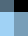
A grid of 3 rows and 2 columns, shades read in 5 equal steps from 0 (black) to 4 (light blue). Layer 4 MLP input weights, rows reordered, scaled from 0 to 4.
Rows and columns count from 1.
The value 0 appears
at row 1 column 2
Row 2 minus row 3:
0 0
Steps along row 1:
down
